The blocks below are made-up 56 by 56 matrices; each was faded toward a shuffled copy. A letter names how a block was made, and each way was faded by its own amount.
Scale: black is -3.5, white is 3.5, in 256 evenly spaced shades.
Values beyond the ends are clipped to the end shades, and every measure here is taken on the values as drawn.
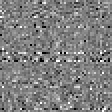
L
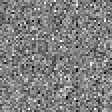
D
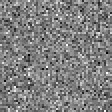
D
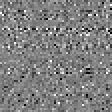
L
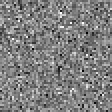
D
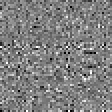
L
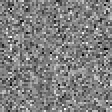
D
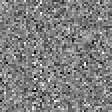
D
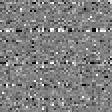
L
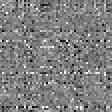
L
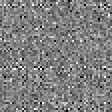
L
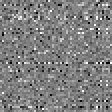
L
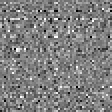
L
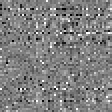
L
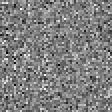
D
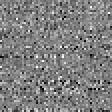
L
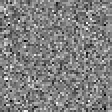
D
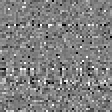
L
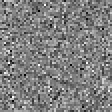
D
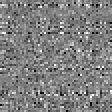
L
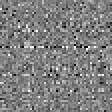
L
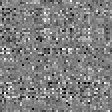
L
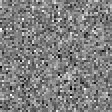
D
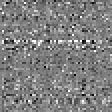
L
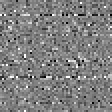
L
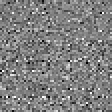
L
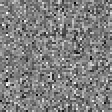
D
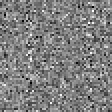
D
